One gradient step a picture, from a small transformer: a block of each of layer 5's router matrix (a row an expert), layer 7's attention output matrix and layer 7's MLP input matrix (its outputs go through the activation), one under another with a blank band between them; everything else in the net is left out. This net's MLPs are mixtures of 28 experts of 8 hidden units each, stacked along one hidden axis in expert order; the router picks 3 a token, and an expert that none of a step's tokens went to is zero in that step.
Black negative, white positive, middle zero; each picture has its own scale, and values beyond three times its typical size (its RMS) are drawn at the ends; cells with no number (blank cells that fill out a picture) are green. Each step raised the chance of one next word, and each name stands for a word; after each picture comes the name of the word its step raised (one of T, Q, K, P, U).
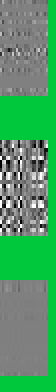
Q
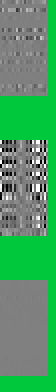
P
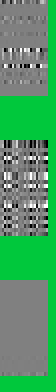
Q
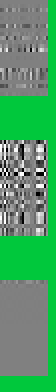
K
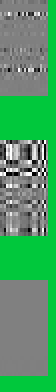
K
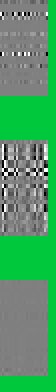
K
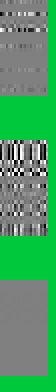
K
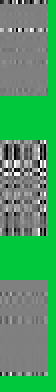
K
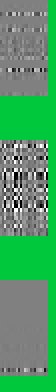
Q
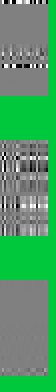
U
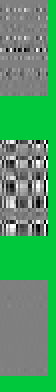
U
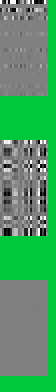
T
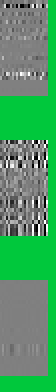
U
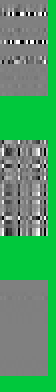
T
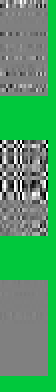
P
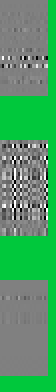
Q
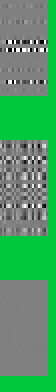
Q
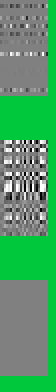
P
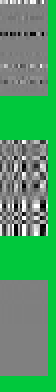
U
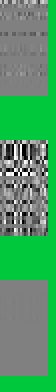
K
